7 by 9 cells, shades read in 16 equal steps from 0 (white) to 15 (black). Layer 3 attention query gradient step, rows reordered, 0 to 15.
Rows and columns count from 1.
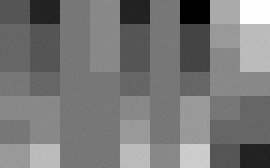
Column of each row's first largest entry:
7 7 7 2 9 8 9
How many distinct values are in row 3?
6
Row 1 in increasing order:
0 5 7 8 8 10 13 13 15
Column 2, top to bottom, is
13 10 10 9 7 7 4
